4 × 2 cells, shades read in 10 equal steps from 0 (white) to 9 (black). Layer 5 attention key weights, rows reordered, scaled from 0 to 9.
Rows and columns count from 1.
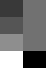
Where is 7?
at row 1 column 1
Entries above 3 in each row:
2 2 2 1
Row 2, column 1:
6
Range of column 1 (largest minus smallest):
7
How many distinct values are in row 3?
2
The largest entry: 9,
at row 4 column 2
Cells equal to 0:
1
